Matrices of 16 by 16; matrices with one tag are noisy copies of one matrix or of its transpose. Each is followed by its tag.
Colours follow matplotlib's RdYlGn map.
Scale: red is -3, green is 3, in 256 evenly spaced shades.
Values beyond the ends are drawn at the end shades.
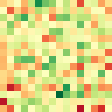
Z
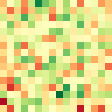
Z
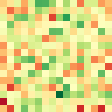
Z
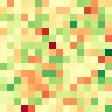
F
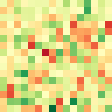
F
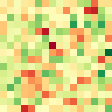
F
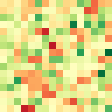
F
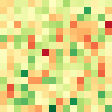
F
